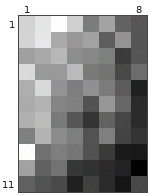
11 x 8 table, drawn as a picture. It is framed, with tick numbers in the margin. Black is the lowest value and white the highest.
The halves do not mirror each other. The field climbs toward the top left. The bottom right is the ninth with the lowest average. There are no regular stripes. No row or column stands out. The ninth with the highest average is the top left.
